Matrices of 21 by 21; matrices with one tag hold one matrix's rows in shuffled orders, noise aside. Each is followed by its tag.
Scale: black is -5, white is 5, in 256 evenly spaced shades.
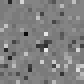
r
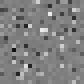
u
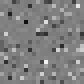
r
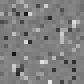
u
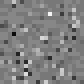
u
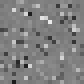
u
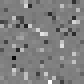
u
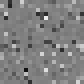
r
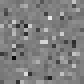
u
